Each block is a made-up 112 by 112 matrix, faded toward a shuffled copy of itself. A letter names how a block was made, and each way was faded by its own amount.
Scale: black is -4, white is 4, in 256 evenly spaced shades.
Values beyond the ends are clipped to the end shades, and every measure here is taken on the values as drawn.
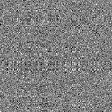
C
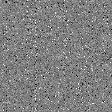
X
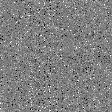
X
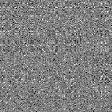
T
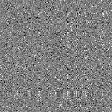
T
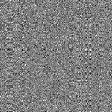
C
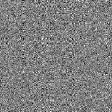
C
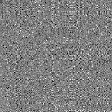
T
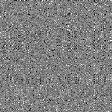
T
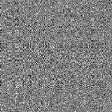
C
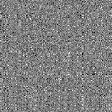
C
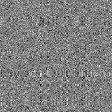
C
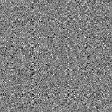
C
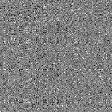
T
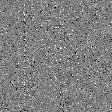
X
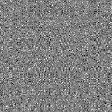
T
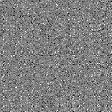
T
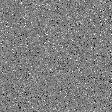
X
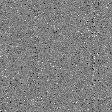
X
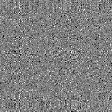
T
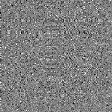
T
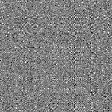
T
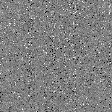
X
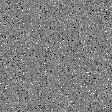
X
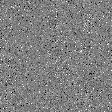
X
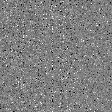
X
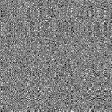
C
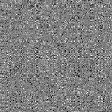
T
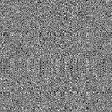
C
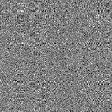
C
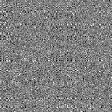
C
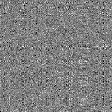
C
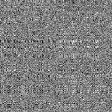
C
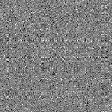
T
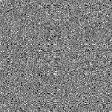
C
